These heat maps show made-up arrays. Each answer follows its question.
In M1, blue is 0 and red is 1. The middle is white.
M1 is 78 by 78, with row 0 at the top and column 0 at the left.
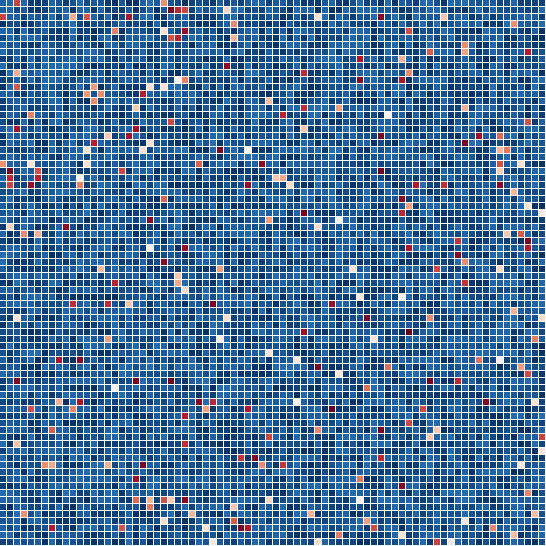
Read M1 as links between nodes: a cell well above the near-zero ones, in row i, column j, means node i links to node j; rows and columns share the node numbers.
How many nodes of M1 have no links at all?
5
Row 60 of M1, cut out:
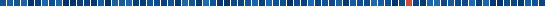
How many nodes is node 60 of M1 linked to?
1
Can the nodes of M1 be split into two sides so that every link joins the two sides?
yes
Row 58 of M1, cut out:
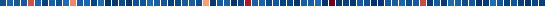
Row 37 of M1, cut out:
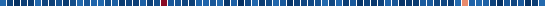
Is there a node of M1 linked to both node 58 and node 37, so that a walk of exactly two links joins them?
no
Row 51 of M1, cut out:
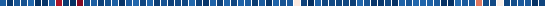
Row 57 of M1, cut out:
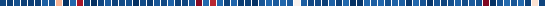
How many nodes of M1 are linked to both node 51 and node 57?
3
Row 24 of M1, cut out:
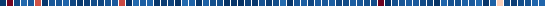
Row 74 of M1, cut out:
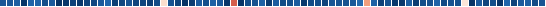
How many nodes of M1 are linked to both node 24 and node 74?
0
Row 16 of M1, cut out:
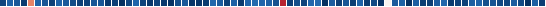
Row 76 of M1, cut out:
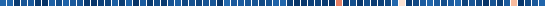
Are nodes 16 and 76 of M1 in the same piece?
yes
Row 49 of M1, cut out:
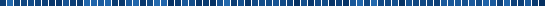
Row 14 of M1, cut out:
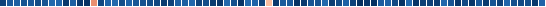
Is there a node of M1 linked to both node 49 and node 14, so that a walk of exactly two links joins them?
no
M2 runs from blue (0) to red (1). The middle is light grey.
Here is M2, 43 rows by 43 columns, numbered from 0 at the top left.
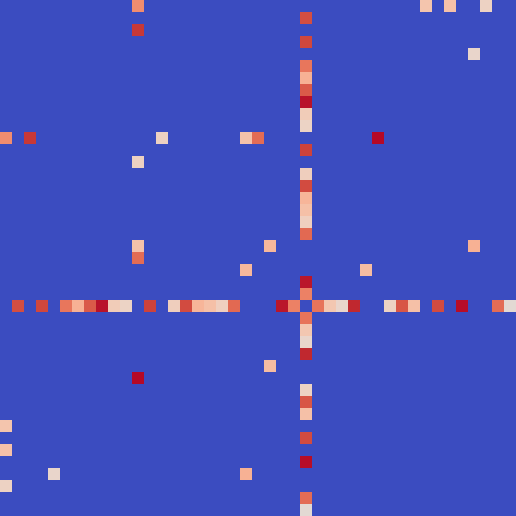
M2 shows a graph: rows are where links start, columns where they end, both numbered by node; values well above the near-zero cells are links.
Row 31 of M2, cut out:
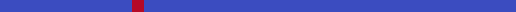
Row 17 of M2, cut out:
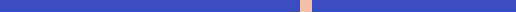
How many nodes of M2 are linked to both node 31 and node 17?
0
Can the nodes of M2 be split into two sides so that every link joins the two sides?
yes
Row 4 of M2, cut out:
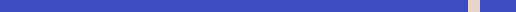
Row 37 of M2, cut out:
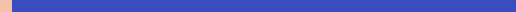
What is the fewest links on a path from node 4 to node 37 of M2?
5
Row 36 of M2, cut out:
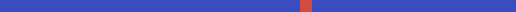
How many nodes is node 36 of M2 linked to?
1
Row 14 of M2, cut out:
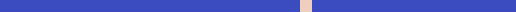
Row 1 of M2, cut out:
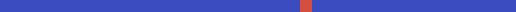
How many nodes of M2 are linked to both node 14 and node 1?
1
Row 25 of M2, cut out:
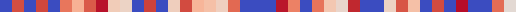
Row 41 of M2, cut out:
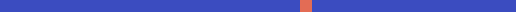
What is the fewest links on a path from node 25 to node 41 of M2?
1
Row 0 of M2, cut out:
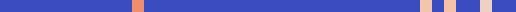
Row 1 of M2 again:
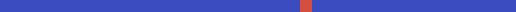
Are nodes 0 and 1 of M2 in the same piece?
no
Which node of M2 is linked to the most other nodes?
node 25
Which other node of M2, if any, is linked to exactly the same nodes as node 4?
none
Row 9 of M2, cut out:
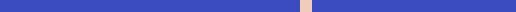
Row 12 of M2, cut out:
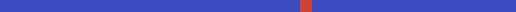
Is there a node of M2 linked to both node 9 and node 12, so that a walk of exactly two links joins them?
yes
